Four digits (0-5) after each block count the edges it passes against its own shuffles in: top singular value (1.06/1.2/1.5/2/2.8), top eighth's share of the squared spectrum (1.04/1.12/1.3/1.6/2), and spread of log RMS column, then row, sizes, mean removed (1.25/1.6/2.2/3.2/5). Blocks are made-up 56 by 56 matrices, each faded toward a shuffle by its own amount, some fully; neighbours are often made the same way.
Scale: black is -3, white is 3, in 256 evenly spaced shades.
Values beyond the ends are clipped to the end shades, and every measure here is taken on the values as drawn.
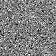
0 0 0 0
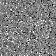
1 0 0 0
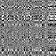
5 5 3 4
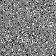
2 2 0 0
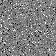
1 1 0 0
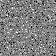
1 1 0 0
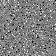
1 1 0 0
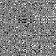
4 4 2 2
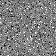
1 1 0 0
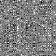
4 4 2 2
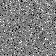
1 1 0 0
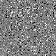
3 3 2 1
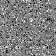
3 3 0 1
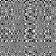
4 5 3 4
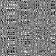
4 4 3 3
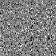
3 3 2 1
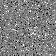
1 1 0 0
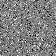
0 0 0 0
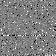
2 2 0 1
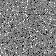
0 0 0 0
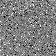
0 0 0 0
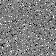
0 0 0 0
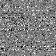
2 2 0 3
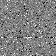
2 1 0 1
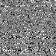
1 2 0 3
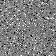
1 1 0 0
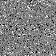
1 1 0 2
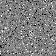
0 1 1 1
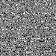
1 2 0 3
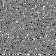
2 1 0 1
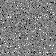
1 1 0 1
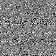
1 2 0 3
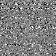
1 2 0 3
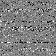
2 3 0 3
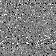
1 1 0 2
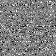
1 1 0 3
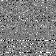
2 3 0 3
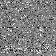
1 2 0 2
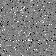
2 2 0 1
